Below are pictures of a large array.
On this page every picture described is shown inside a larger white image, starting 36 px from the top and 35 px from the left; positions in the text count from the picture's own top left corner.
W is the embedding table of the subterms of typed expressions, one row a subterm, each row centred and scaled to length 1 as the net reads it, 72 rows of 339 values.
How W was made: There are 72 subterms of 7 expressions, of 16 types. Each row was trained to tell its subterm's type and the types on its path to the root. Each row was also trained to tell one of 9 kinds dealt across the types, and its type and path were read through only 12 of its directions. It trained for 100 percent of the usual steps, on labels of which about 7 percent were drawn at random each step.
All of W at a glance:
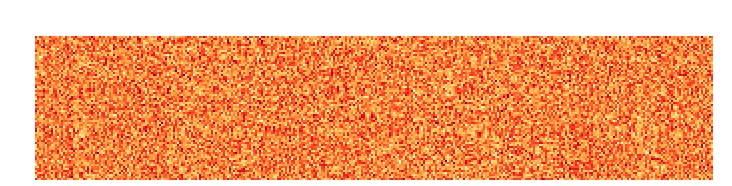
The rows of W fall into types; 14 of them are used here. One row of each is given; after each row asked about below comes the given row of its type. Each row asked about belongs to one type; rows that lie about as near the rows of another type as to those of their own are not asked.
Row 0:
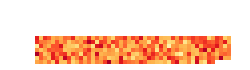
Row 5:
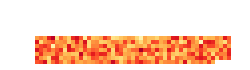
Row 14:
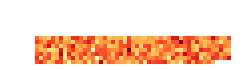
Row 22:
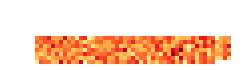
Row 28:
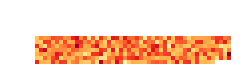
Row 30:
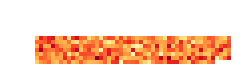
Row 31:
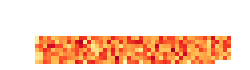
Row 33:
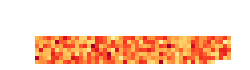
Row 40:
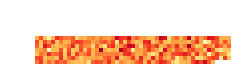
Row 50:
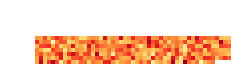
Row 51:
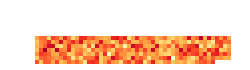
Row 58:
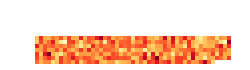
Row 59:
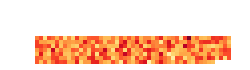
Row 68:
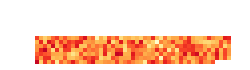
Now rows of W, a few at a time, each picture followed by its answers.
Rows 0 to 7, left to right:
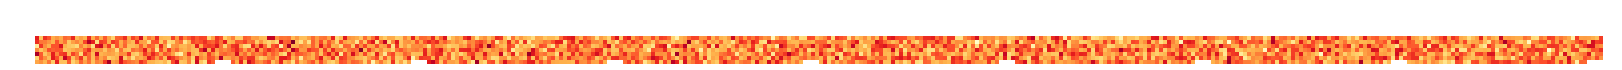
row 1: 59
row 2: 5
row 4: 50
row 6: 50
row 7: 30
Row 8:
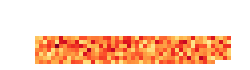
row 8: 68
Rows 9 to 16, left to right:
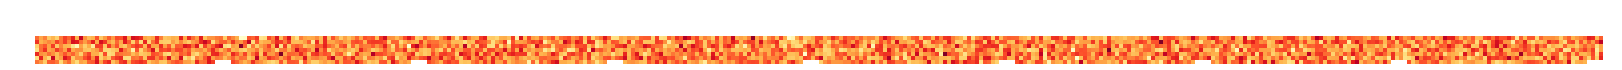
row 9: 51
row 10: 14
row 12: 58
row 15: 31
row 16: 28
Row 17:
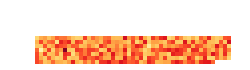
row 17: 68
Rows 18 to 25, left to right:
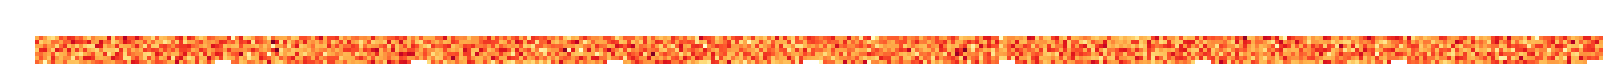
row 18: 51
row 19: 51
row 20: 50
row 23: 5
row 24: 40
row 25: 59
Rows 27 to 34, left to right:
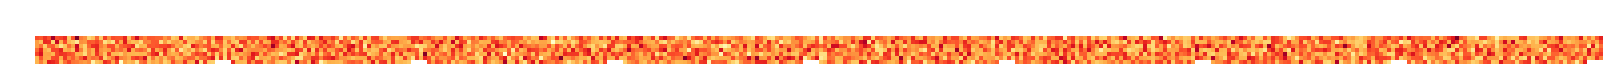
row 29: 40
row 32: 58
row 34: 30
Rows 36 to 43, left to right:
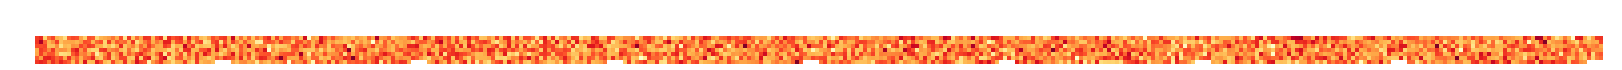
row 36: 59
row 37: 58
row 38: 0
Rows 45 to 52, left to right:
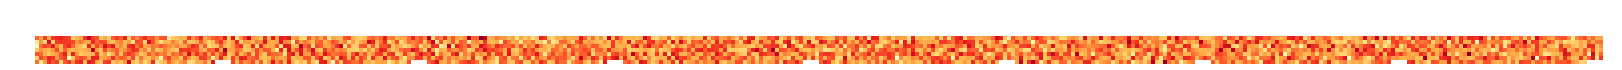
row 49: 14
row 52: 28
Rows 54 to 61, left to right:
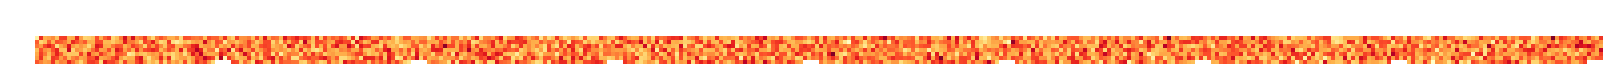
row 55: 28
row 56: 68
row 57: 14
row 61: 30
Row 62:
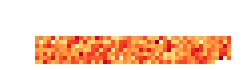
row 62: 58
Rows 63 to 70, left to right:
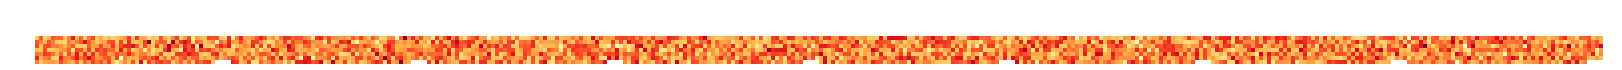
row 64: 33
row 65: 68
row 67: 50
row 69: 28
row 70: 51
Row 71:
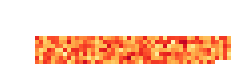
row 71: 31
